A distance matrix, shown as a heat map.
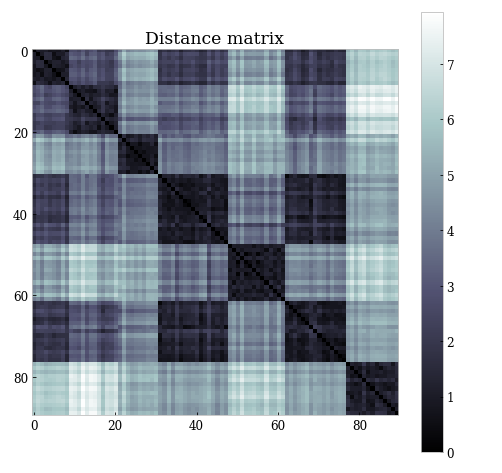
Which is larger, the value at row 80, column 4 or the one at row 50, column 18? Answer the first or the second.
the first
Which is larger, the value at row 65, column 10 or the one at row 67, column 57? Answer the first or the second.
the second
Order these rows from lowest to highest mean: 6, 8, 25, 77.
8, 6, 25, 77
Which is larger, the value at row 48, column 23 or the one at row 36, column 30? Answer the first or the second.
the first
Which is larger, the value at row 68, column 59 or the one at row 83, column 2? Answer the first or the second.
the second
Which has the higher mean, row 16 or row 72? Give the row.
16
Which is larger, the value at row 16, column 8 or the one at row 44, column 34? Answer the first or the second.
the first
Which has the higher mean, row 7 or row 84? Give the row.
84
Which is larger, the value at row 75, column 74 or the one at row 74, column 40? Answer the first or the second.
the second
